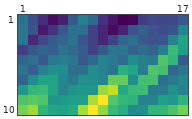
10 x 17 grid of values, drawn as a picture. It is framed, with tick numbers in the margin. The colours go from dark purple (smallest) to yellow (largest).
Slope: up to the bottom. Grain: diagonal, up to the right. Ninth with the highest average: bottom middle. Lone odd cells: none. Ninth with the lowest average: top middle.
